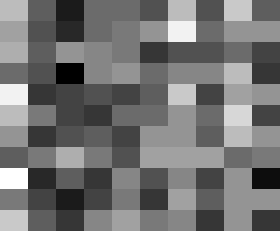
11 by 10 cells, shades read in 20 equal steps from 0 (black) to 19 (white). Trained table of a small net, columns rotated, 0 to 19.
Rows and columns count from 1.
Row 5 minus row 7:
7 0 -1 -1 0 -4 4 -2 -2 0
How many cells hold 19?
1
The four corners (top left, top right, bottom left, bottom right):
14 7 15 4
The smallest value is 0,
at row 4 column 3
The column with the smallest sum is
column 3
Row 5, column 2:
4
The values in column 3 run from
0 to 13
